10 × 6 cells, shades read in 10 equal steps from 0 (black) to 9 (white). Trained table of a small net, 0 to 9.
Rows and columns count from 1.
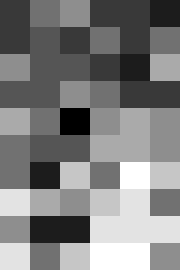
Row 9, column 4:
8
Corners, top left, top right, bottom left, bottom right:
2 1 8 5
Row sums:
16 17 20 19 26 27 32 38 31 42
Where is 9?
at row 7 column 5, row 10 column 4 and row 10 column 5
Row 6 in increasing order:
3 3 4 5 6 6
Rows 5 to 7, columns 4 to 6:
5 6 5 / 6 6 5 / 4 9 7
